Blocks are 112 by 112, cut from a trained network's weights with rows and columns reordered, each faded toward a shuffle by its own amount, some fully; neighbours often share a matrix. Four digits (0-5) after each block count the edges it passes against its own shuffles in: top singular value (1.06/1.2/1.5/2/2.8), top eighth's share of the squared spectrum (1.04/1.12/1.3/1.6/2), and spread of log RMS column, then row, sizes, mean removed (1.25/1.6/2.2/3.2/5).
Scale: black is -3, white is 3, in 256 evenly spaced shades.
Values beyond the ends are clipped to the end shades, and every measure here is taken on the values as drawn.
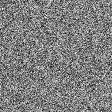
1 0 0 0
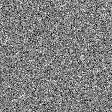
1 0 0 0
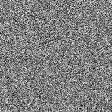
3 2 0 0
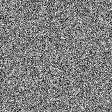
1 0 0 0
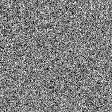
2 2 0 0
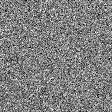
0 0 0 0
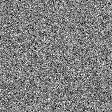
0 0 0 0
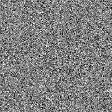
3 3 2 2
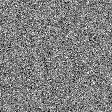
0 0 0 0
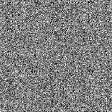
3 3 1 2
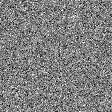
0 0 0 0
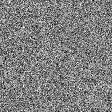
2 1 0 0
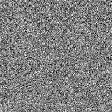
4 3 0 1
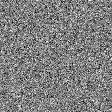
0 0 0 0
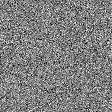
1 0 0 0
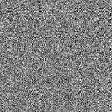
4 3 2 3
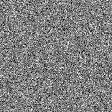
3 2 0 1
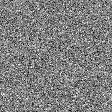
1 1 0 0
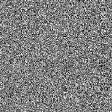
3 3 2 2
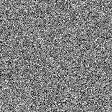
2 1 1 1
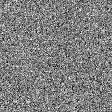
2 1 0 0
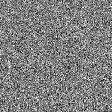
3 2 1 1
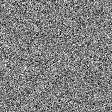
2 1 0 0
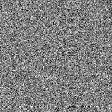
3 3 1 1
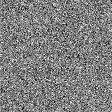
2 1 0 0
